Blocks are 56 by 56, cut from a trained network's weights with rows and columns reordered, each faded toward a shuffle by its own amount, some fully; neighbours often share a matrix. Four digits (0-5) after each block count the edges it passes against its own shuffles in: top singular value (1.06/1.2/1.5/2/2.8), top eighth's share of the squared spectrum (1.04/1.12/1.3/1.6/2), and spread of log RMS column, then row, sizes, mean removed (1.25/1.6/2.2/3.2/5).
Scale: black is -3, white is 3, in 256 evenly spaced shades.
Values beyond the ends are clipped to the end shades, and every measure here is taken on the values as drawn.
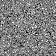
0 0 0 0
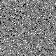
0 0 0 0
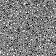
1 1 0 0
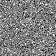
1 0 0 0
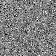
0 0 0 0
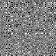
4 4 2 3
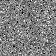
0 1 0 0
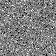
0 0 0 0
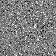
1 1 0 0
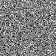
2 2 0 1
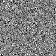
2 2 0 1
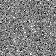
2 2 0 0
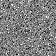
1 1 0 0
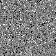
2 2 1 1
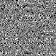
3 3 1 2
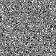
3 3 0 2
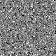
1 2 0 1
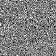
2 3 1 1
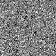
2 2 0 1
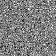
2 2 0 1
